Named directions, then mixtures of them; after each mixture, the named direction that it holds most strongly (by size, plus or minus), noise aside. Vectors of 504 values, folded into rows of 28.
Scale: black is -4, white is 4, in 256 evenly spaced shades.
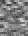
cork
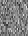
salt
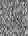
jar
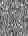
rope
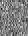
rope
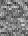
cork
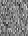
salt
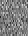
rope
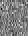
rope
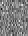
rope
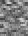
cork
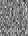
jar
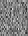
jar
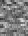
cork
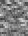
cork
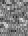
cork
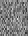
jar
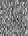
jar
